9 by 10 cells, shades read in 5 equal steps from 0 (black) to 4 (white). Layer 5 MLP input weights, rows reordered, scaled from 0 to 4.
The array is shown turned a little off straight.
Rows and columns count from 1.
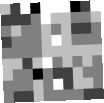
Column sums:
19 17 17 17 27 25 23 18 18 21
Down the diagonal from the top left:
3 1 2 2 3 2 1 3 1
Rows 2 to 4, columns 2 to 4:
1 1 2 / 3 2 2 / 2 2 2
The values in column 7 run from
1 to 4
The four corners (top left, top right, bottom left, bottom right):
3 4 2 1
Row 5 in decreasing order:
3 3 3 3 3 3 2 2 2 2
